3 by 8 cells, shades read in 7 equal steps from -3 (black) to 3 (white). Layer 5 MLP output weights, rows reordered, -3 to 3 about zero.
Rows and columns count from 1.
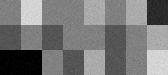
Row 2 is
-1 0 -1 0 0 -1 0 1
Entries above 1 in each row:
1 0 1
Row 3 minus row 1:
-3 -5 0 -1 0 -1 -1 4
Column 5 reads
1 0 1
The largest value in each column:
0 2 0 0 1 0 1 2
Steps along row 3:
same up down up down up up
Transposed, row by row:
0 -1 -3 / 2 0 -3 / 0 -1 0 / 0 0 -1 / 1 0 1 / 0 -1 -1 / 1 0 0 / -2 1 2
